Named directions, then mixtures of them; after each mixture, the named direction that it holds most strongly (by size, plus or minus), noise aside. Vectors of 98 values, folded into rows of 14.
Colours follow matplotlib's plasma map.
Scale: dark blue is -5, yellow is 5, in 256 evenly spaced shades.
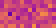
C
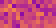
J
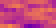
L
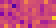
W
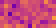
W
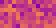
J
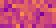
J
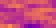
L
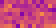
J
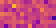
W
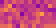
J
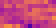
L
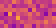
C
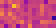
W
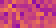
J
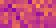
J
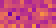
C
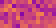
J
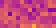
C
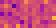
W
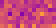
C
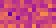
C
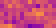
L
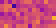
W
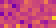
W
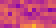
L
